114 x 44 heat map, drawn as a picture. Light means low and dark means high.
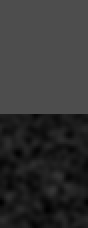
It is made of 2 by 1 panels. Panel 1,1: high, flat. Panel 2,1: very high, blotchy, faint in contrast.
